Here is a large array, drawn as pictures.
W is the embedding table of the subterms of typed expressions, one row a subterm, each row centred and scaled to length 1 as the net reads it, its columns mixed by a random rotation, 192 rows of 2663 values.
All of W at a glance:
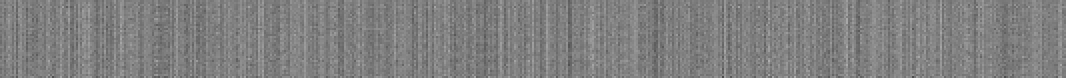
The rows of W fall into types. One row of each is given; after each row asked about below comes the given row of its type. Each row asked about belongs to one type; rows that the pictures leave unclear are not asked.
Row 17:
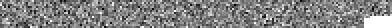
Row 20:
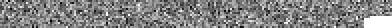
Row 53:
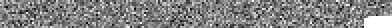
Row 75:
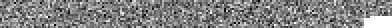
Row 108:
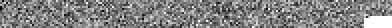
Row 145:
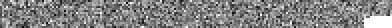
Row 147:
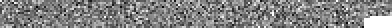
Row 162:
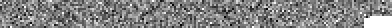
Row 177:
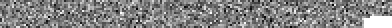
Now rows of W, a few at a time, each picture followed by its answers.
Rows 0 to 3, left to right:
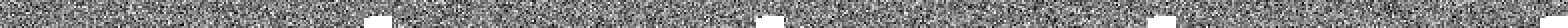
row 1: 145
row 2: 177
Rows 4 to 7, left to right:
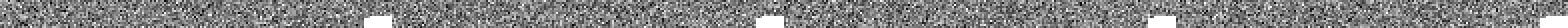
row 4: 17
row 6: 108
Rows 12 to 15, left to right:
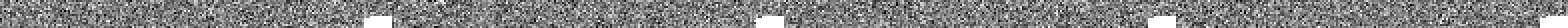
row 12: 75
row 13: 145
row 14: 147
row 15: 17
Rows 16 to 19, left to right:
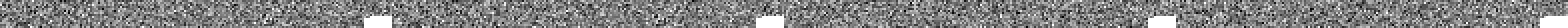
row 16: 17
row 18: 145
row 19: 53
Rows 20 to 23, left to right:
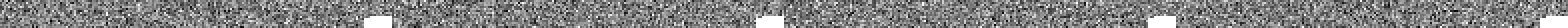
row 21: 145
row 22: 20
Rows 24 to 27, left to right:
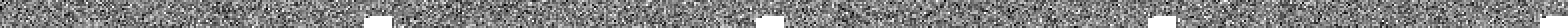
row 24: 108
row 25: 147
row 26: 162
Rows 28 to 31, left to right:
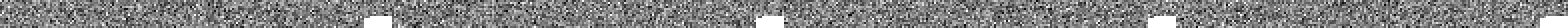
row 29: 145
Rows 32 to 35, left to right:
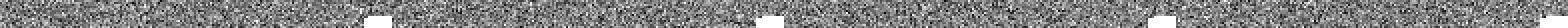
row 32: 162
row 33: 75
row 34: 162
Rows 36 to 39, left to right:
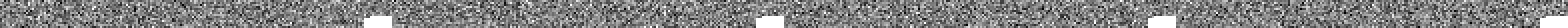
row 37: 147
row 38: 53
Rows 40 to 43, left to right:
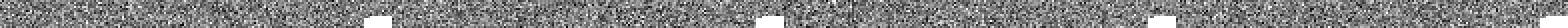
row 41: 75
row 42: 108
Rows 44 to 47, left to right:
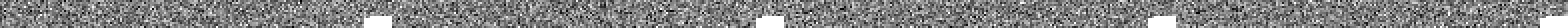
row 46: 53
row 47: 147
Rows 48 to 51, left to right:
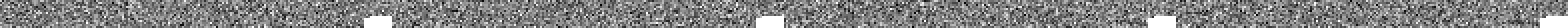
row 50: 147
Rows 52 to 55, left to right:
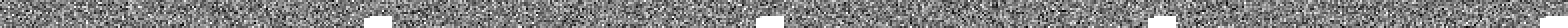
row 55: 177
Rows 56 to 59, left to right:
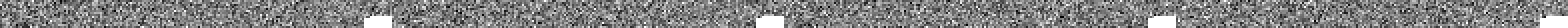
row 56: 17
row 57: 162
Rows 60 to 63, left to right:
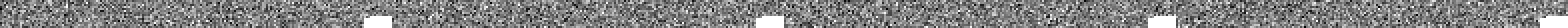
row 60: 108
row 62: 17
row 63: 147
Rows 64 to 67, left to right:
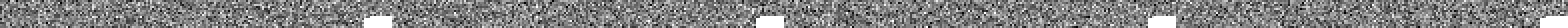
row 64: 20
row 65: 162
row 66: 162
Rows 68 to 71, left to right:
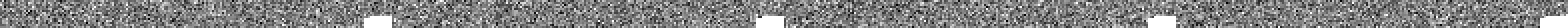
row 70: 147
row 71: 17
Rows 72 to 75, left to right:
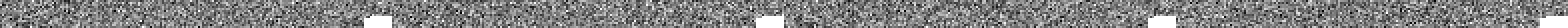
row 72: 17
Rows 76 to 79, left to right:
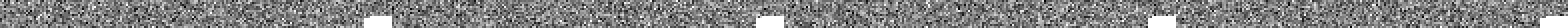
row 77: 108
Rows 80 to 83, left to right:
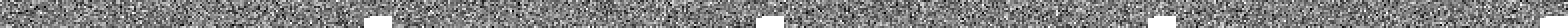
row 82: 147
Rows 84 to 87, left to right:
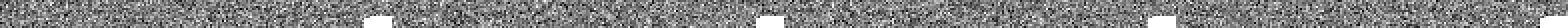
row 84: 20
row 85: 162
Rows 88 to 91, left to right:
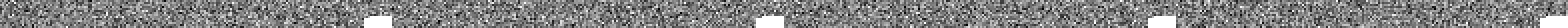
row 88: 20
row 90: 53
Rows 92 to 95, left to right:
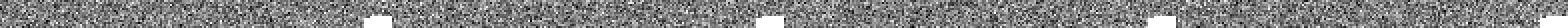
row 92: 177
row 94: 75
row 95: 145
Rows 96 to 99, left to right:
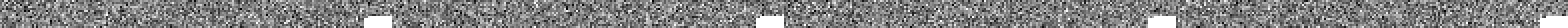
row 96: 20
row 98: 108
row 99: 145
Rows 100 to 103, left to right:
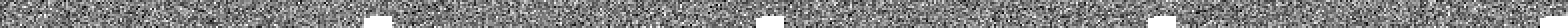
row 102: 20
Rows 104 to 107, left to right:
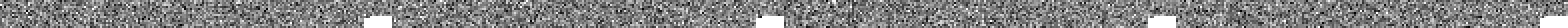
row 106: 108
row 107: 162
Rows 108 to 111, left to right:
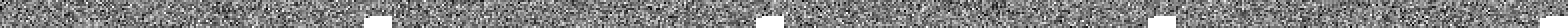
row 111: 75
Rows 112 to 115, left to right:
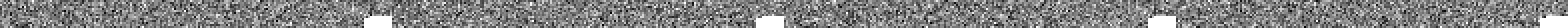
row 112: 162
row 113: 20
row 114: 162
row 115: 145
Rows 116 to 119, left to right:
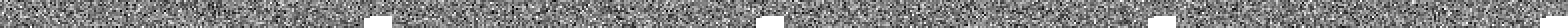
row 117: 162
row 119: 145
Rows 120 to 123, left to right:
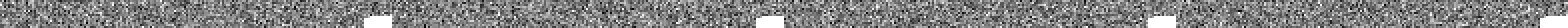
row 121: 20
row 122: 20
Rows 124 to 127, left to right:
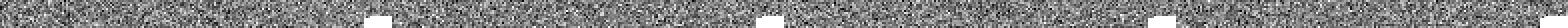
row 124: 108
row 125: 17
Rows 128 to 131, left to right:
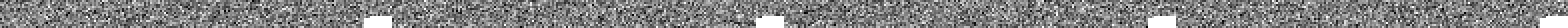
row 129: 75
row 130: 147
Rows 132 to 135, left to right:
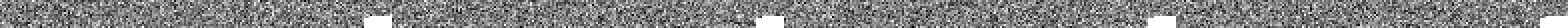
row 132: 147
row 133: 75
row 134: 75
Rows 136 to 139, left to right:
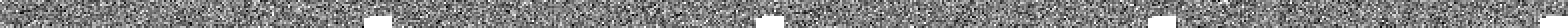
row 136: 147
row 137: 177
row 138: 53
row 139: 145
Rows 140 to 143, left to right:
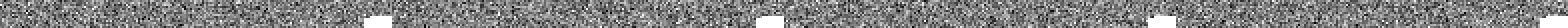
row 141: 20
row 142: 145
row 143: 177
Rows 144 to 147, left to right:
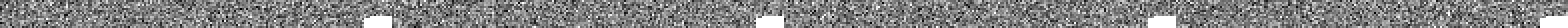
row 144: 20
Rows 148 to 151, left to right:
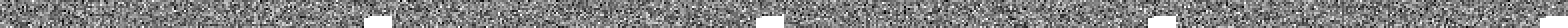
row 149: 20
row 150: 162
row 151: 177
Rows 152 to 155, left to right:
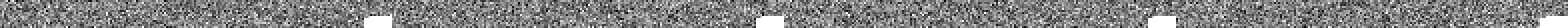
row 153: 162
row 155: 75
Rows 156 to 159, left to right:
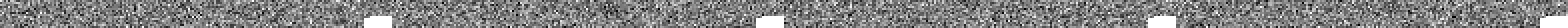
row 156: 53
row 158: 20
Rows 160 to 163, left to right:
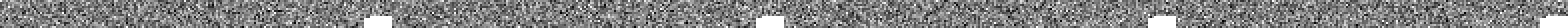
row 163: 177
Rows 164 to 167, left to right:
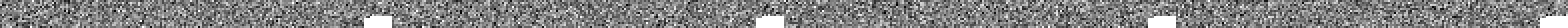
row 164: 17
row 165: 17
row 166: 147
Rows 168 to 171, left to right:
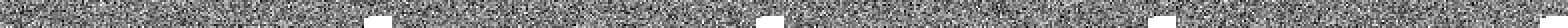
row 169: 53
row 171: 108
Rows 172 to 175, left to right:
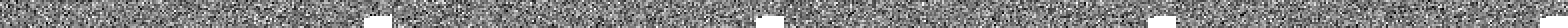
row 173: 145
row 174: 20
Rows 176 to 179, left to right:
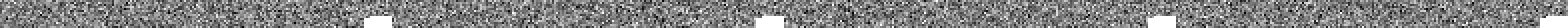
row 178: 147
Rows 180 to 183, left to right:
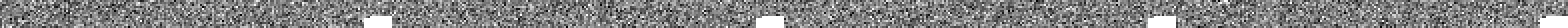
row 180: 147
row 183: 145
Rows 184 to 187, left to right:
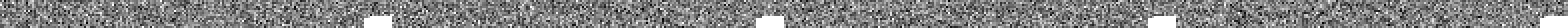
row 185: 177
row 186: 20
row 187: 162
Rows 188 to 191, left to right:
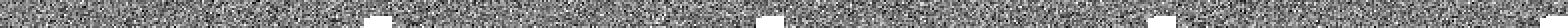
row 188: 75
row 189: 17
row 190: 147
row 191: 17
